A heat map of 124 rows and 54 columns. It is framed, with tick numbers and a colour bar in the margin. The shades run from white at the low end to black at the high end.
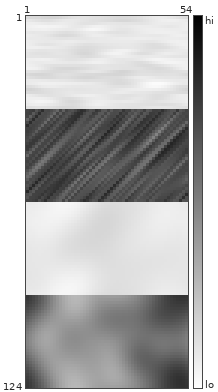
It is made of 4 by 1 panels. Panel 1,1: very low, streaked across, faint in contrast. Panel 2,1: high, slanting up to the right. Panel 3,1: very low, smooth, faint in contrast. Panel 4,1: middling, smooth, strong in contrast.
